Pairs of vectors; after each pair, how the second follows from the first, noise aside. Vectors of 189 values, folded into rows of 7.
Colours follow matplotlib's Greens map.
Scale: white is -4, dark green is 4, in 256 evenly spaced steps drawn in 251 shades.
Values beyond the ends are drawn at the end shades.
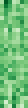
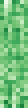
negated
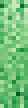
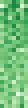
negated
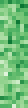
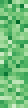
sign-scrambled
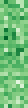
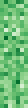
sign-scrambled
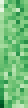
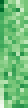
negated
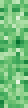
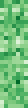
negated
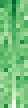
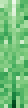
negated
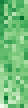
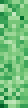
sign-scrambled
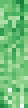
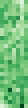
negated
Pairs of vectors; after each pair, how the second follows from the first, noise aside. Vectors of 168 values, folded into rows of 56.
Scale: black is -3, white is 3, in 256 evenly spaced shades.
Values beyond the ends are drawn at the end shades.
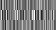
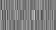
shrunk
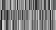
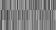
shrunk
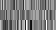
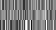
sign-scrambled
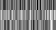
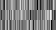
sign-scrambled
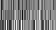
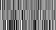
sign-scrambled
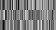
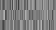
shrunk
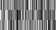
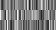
sign-scrambled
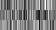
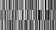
sign-scrambled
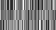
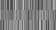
shrunk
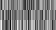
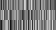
sign-scrambled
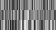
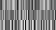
sign-scrambled
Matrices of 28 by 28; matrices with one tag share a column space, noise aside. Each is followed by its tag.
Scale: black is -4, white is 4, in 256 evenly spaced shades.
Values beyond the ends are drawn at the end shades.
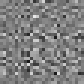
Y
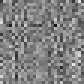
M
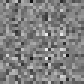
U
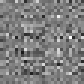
Y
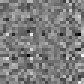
U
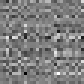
Y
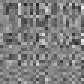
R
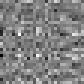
U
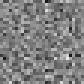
U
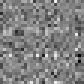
U
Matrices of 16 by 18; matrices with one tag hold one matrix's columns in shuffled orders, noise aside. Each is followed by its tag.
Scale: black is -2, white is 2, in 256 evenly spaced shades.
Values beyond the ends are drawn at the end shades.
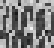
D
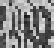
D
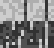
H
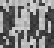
D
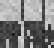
H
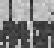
H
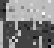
H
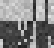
H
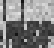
H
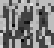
D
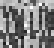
D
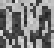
D
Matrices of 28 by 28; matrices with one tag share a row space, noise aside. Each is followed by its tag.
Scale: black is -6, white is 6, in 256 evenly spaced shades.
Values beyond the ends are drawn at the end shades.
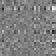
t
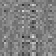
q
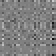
t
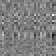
t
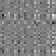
t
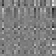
t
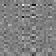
q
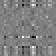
q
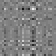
q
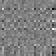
t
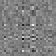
q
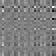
t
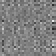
t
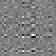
q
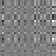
t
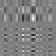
q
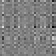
t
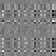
t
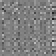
t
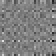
t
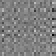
t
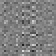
q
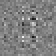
q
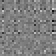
t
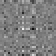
q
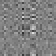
q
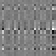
t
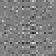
q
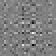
q
